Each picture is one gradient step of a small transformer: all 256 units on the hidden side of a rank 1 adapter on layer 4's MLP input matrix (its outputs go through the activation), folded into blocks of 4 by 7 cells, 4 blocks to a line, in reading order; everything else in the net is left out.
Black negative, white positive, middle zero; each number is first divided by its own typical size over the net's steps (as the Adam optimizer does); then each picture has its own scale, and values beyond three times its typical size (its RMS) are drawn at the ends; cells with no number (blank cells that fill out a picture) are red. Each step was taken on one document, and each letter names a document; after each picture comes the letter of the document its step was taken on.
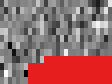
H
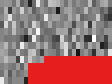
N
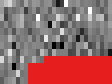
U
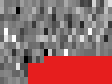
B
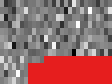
U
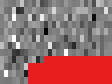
B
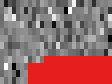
U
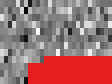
N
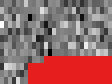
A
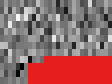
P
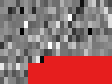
B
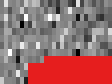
N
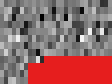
H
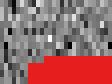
A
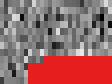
P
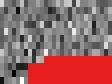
P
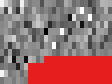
H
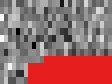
A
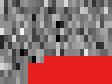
H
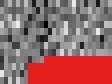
A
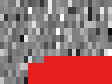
N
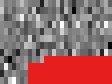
A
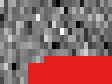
U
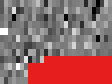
B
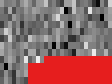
U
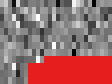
U
